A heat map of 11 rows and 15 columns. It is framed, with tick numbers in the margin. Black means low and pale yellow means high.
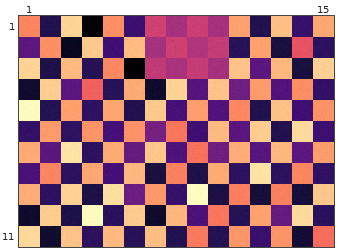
The top middle is the smoothest part. No row or column stands out. No overall slope runs across the table. The field is checkered. The histogram has two humps. An odd patch, calmer than its surroundings, sits in the top middle.
